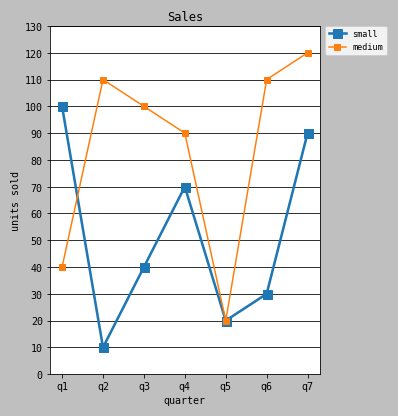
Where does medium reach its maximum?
q7
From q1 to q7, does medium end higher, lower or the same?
higher
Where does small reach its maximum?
q1
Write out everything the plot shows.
Title: Sales
x-axis: quarter, ticks q1 q2 q3 q4 q5 q6 q7
y-axis: units sold, ticks 0 10 20 30 40 50 60 70 80 90 100 110 120 130
Legend: small, medium
Values:
small: 100 10 40 70 20 30 90
medium: 40 110 100 90 20 110 120
